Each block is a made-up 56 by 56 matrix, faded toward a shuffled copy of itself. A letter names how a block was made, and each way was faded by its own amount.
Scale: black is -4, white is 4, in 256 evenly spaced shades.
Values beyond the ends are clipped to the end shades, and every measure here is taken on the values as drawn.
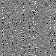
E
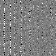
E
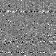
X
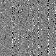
E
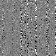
E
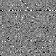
X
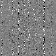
E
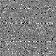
X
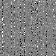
E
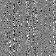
E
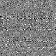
X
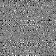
X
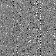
E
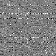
X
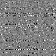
X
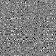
X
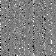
E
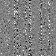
E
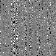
E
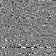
X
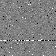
X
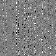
E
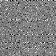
X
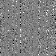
E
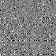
X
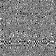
X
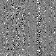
E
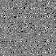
X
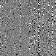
E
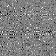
X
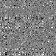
X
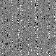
E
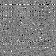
X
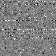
X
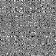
X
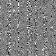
E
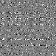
X
